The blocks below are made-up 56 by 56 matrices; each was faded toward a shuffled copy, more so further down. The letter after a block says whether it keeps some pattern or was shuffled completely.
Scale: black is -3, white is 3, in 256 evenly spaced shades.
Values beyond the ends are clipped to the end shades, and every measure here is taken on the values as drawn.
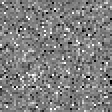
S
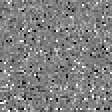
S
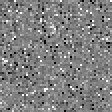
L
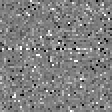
S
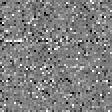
S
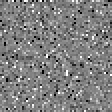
S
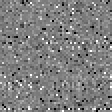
S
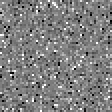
L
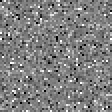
L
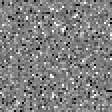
L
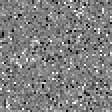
L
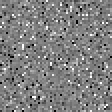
L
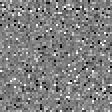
S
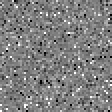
L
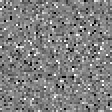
L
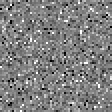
S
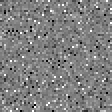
L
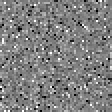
L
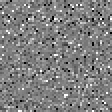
S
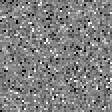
L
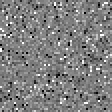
L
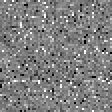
S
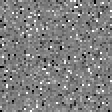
L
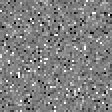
L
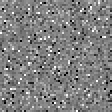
L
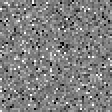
L
